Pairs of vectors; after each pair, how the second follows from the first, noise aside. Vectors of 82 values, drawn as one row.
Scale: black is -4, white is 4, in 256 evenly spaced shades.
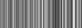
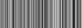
negated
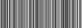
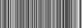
sign-scrambled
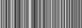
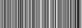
shuffled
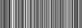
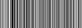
negated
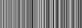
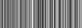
negated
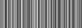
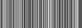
shuffled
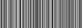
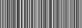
negated
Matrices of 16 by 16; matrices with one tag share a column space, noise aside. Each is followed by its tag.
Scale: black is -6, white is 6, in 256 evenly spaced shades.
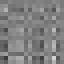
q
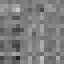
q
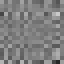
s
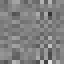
s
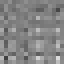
q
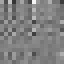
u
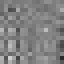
q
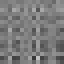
q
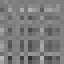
q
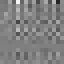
u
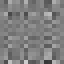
s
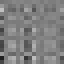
q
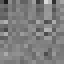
u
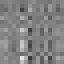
q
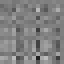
q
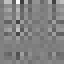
u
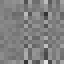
s
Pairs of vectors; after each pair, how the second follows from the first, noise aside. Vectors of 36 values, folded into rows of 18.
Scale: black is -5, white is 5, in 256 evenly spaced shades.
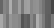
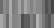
copied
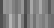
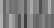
sign-scrambled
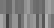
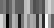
scaled up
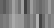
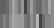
copied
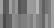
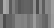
sign-scrambled
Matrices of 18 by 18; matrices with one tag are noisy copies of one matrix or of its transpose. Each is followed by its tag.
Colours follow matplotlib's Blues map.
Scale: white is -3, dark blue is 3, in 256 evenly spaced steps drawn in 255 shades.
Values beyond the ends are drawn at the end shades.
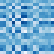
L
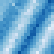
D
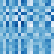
L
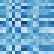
L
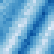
D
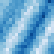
D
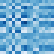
L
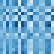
L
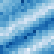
D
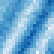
D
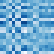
L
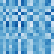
L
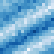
D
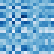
L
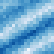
D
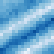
D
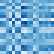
L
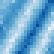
D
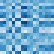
L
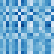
L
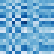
L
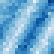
D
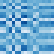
L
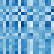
L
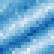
D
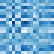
L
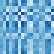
L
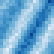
D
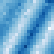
D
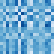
L
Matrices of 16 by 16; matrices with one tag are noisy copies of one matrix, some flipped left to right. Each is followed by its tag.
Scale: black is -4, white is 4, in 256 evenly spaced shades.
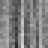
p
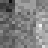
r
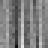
p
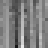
p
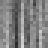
p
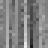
p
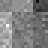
r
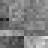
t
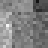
r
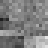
t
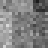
r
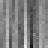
p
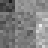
r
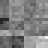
t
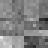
t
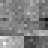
t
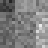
r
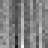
p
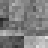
t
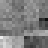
t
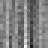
p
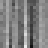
p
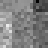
r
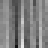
p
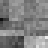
t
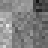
r
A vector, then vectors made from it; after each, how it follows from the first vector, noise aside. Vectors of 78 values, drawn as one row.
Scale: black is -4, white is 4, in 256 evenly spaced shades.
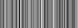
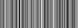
copied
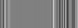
partly zeroed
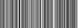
copied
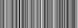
copied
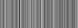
shrunk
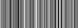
reversed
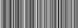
reversed
